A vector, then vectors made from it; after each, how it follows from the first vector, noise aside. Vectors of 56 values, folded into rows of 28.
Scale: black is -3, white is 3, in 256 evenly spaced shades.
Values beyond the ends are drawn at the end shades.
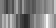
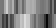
negated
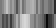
negated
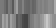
shrunk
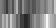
copied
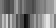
copied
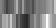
copied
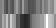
copied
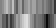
negated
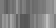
shrunk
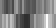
copied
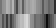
negated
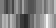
copied
